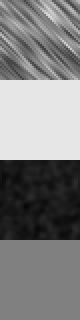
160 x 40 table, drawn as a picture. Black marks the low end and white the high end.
It is made of 4 by 1 panels. Panel 1,1: middling, slanting down to the right, strong in contrast. Panel 2,1: very high, flat. Panel 3,1: very low, blotchy, faint in contrast. Panel 4,1: middling, flat.
